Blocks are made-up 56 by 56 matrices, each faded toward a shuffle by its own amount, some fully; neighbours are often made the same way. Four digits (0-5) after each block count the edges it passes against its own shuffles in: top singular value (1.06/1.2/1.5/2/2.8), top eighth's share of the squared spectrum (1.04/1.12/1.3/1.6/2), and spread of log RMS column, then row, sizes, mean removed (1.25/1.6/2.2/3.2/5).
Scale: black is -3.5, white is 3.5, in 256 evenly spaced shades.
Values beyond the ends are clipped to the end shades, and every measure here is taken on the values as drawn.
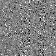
2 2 2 0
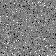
0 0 0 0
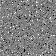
0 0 0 0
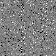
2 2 2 0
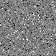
0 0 0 0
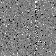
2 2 1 0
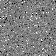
0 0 0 0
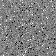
1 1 1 0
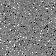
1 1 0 0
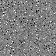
0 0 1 0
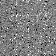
1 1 1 0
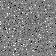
0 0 0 0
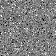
1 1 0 0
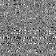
3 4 1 3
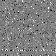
3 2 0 1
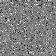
2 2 0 1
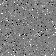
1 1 0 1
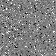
0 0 0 0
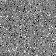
2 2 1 0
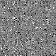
3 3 1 1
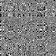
4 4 2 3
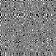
4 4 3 3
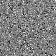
1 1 0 0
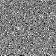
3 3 0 1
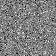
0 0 0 0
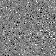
3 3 1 1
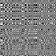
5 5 3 4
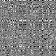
4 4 2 3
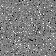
2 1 0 0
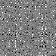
3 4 2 2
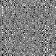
4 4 3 2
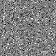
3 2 1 0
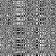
5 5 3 3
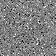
2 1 0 0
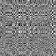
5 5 3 3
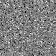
2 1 0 0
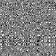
4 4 2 2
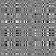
5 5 4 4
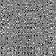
4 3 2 2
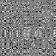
4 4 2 2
